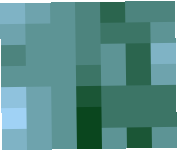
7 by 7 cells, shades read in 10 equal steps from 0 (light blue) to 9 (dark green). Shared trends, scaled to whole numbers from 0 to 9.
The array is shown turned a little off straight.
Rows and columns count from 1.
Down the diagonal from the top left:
2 4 4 6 6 6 4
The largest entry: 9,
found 2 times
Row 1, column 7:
5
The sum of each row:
31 32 31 32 34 34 34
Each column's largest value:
5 4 4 9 7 8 6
